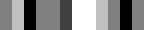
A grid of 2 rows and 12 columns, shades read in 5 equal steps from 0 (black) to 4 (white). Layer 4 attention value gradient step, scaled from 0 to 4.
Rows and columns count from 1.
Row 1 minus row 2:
0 0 0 0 0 0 0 0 0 0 0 0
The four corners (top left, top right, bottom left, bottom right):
2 2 2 2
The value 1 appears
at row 1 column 6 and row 2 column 6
